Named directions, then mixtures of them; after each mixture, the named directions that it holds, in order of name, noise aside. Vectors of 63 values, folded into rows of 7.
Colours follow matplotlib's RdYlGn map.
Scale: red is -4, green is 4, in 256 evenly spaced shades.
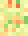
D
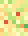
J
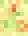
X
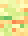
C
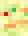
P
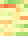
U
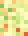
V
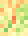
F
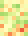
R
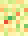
C, J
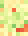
R, V, X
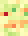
P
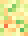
V, X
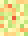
F, R, U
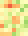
D, F, U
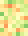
U, V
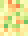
D, X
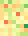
J, U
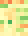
C, F, U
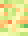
C, P, U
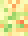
C, X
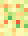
C, D, J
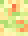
X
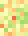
F, R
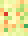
F, J, P
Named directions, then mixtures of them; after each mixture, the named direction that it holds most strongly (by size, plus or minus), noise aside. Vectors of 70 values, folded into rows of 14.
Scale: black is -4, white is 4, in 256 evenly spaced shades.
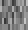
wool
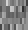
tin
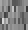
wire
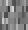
wire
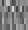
wool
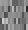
wire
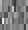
wire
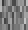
wool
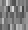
tin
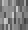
wool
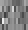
wire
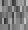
wool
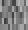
wool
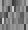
wire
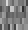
tin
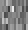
wire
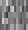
wire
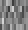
tin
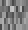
tin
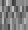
wool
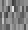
wire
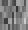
wool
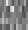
tin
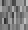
wool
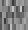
wool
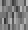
wool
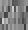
wire
